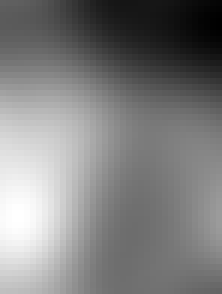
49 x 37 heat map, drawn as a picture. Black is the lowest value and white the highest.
No regular stripes run through it. The ninth with the lowest average is the top right. There is an overall slope up to the bottom left. There are no lone odd cells. The values follow a bell shape.
